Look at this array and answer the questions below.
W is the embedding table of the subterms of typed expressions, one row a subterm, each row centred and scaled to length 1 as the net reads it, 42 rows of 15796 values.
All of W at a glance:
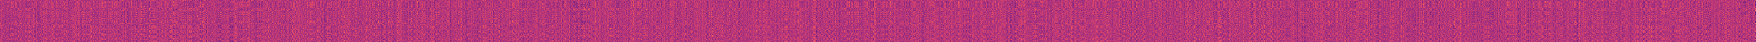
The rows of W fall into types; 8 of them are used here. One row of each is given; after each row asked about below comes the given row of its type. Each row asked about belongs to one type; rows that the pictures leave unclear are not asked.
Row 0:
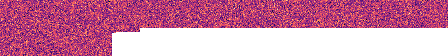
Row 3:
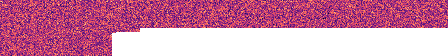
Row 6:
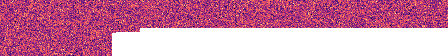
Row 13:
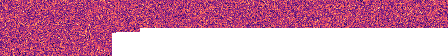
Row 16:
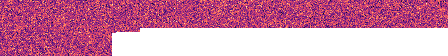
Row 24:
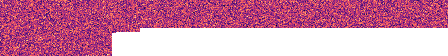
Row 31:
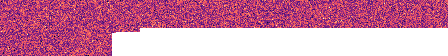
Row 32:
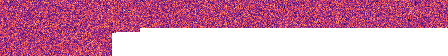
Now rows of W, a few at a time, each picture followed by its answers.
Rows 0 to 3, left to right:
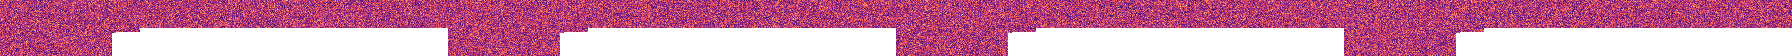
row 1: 13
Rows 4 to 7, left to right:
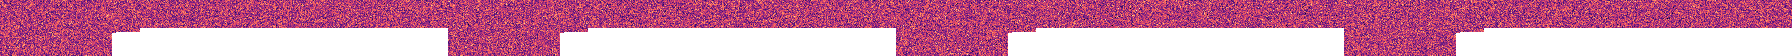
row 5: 13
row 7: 3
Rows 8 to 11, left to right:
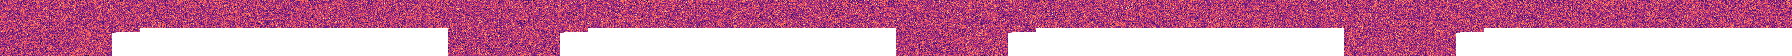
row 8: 31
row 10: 0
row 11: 6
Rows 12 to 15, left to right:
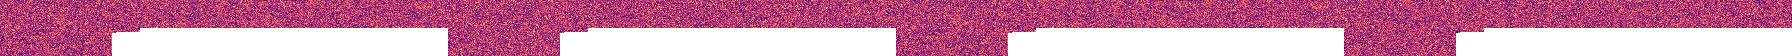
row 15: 24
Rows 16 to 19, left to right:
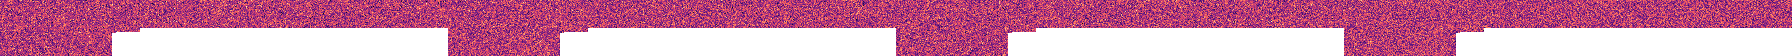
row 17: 32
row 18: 24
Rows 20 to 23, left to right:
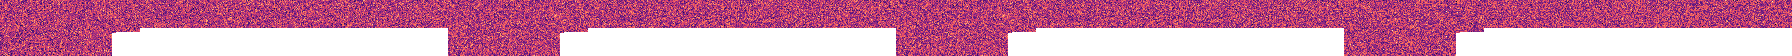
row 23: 0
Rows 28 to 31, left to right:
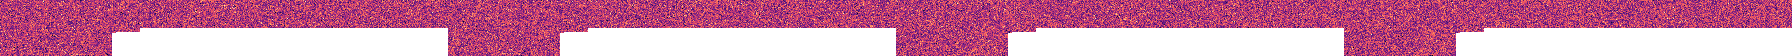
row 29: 6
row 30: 31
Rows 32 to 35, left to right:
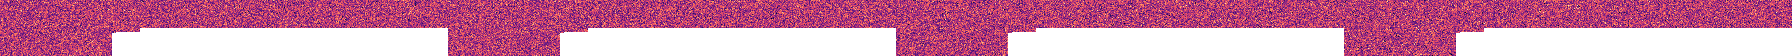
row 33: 3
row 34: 24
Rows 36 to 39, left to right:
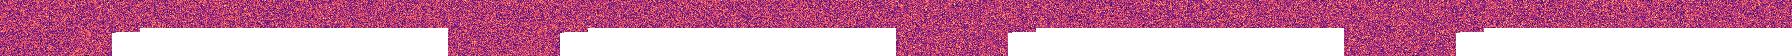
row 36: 31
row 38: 13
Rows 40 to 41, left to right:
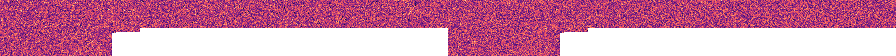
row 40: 32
